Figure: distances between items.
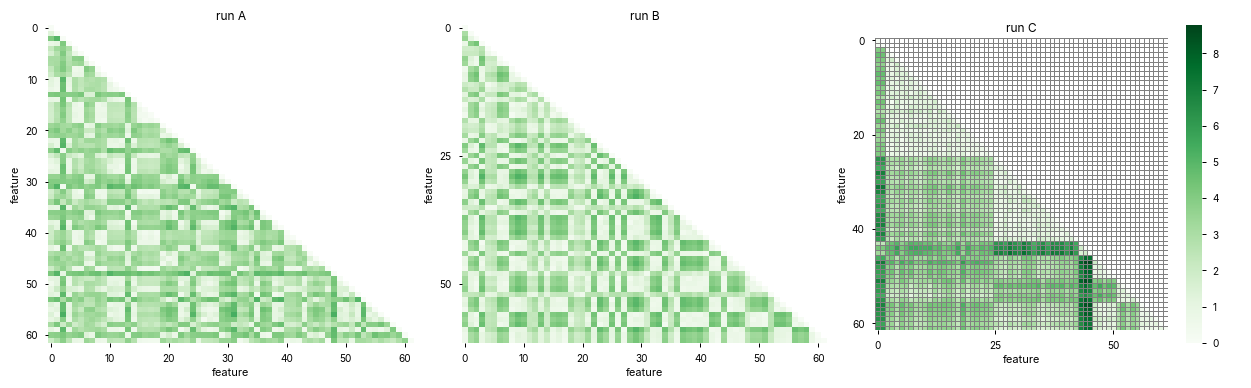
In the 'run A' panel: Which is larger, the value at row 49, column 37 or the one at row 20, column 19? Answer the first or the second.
the first
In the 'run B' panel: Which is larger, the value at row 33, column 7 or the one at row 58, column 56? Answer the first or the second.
the first
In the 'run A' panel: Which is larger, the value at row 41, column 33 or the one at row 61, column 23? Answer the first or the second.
the second
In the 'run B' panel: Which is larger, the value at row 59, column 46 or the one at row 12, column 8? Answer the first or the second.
the second
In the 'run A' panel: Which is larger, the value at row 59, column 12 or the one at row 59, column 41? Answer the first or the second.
the second
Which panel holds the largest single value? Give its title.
run C
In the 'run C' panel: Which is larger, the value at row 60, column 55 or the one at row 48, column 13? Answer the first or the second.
the second
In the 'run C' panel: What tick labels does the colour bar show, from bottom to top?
0, 1, 2, 3, 4, 5, 6, 7, 8
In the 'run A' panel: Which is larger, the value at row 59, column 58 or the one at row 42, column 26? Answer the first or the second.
the first
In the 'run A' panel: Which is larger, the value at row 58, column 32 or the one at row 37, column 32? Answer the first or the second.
the second
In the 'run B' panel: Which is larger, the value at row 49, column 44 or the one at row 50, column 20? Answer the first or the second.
the second
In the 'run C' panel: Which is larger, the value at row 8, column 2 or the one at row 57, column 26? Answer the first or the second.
the second
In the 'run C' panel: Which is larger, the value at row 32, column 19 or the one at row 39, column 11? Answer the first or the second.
the second
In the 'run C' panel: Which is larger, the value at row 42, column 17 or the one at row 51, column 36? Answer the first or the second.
the second
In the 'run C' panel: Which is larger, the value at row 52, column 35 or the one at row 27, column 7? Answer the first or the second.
the first
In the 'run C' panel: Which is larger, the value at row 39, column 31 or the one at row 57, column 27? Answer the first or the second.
the second
